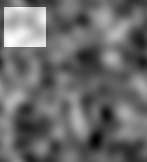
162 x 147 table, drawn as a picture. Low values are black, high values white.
An odd patch, higher than its surroundings, sits in the top left. The top left is the ninth with the highest average. Values change most from cell to cell in the top left. The halves do not mirror each other.
